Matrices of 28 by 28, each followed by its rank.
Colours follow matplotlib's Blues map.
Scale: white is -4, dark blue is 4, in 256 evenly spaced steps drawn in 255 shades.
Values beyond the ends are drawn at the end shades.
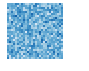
full rank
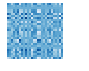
two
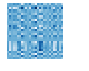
two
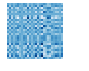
two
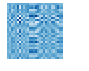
two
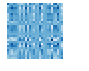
two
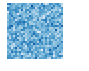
full rank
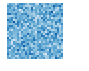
full rank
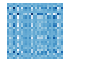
two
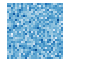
full rank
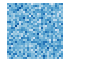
full rank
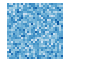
full rank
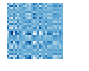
two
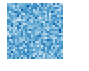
full rank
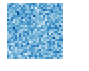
full rank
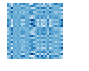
two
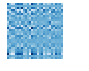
two
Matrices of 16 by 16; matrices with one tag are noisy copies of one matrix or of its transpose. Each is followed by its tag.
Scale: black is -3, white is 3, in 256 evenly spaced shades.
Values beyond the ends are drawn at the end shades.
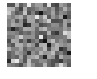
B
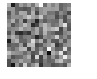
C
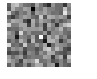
B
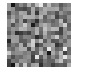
C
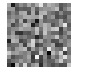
C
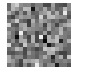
B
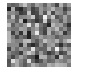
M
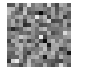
B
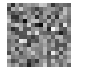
M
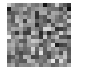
C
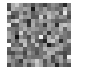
B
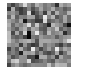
M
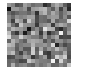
C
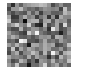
M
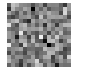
B
